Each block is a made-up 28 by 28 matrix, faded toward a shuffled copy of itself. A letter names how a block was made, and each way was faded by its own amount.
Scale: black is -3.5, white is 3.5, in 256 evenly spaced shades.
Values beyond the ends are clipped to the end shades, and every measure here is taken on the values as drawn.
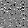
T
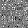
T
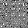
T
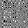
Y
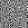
Y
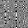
Y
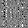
Y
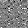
T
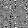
Y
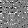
T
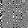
Y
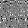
T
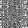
T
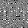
T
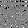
T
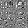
T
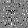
T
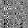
Y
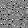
T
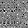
T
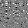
T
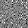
Y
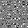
T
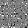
T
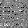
T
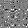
T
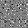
T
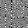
Y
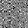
T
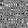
T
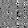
Y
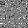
T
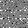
T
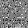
T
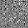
Y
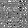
T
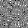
T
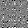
Y
